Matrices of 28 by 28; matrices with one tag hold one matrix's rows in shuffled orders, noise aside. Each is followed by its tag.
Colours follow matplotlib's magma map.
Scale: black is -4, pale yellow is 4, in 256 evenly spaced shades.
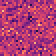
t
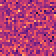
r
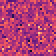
t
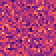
t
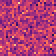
r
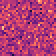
t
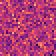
r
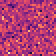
t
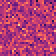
r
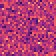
t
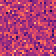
r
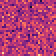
t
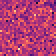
r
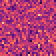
t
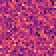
r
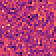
t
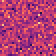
t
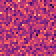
r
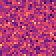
r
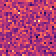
r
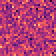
r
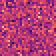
t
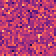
t
